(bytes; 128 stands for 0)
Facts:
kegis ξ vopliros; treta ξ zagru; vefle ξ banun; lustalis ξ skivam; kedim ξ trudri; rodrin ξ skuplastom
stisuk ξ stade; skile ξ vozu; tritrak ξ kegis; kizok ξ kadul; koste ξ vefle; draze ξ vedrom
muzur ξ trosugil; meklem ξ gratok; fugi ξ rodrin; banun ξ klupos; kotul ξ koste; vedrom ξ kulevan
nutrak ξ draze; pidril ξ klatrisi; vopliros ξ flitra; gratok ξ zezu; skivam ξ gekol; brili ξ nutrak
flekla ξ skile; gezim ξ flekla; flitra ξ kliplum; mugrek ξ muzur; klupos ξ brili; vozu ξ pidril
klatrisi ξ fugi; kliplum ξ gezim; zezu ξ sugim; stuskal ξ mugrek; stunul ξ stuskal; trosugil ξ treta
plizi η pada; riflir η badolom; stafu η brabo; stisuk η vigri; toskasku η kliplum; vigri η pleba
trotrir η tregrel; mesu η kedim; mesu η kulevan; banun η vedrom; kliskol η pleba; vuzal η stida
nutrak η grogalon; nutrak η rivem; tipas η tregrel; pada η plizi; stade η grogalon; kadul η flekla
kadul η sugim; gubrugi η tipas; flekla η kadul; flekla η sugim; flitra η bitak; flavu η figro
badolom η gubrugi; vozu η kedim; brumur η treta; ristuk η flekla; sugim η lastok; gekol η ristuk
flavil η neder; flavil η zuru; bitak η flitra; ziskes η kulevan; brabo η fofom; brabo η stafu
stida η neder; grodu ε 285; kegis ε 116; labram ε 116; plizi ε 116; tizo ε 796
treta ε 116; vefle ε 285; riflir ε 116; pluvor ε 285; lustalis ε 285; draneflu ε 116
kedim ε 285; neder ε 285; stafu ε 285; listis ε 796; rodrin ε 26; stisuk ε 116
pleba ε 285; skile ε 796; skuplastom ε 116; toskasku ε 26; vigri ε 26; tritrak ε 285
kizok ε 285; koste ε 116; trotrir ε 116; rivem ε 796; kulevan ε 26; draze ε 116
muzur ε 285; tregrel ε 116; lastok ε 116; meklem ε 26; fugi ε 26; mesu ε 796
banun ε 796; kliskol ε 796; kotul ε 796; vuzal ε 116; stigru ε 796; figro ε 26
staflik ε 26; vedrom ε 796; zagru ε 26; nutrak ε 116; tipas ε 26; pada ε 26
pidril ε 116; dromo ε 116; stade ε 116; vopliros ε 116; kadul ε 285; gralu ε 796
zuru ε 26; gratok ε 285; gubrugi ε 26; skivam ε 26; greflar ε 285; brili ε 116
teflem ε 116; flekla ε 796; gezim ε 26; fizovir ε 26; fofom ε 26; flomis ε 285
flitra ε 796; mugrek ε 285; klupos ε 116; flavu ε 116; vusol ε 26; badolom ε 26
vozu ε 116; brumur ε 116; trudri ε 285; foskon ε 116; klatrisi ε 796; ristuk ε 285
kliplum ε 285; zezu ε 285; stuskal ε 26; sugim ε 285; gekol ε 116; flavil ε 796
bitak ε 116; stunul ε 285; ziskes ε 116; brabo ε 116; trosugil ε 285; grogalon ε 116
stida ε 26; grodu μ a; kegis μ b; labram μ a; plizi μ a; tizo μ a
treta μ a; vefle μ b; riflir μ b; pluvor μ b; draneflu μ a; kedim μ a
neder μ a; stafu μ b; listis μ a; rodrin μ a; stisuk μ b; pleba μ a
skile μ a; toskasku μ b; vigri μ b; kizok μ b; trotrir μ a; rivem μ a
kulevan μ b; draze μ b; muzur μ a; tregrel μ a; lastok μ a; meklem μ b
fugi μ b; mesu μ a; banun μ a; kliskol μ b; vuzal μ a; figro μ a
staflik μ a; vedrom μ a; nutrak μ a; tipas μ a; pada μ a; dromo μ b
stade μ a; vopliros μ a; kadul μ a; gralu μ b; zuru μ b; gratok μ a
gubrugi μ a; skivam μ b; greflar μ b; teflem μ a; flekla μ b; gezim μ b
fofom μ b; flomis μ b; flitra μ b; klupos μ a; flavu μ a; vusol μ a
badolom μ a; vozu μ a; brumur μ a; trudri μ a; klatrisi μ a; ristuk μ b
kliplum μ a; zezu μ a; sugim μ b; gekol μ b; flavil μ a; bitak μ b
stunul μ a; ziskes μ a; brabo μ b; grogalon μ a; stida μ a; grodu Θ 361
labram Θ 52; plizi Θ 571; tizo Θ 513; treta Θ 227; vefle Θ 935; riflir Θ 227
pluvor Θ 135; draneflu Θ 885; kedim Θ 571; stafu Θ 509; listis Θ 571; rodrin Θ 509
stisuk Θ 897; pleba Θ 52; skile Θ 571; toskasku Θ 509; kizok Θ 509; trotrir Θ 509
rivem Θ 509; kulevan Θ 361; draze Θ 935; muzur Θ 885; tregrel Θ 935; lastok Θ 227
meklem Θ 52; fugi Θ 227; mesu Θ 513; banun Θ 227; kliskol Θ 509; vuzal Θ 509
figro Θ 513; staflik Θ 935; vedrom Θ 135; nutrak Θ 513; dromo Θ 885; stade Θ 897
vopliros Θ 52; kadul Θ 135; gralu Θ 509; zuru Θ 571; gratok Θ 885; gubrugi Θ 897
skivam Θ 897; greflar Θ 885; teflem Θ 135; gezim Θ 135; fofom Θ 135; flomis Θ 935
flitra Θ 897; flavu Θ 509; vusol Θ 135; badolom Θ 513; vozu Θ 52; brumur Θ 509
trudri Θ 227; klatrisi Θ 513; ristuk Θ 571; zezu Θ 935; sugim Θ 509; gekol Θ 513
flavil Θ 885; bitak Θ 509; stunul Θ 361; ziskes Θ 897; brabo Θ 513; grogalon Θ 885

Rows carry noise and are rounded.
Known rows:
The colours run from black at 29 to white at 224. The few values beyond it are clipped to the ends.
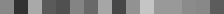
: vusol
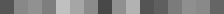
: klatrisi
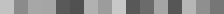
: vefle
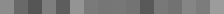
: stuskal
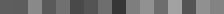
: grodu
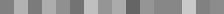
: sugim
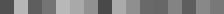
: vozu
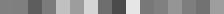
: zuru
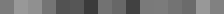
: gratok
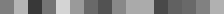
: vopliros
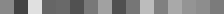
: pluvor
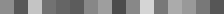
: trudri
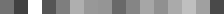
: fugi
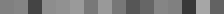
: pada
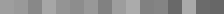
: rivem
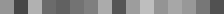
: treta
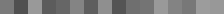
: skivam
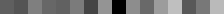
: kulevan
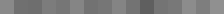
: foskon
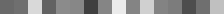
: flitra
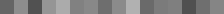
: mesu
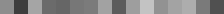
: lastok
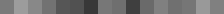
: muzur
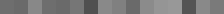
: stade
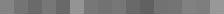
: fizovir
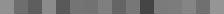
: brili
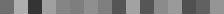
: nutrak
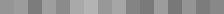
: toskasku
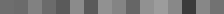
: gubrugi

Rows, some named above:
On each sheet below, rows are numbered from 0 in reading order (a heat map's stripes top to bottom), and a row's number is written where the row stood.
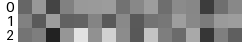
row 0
badolom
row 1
skivam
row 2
plizi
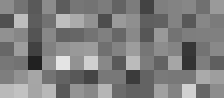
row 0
brili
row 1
vozu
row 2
klupos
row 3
badolom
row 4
plizi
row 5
greflar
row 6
draze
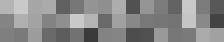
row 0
zezu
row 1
rodrin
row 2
dromo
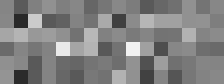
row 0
stigru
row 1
fofom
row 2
kizok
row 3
skile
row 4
klupos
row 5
kotul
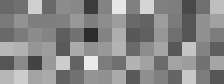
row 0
flitra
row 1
vigri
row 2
flavil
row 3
staflik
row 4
ristuk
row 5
zezu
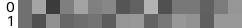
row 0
labram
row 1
stisuk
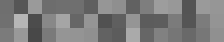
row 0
stisuk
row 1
pleba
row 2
figro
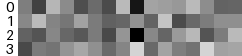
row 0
vedrom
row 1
kliplum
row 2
kulevan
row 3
flekla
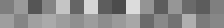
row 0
kedim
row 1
gralu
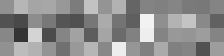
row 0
stafu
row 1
kadul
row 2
gezim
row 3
bitak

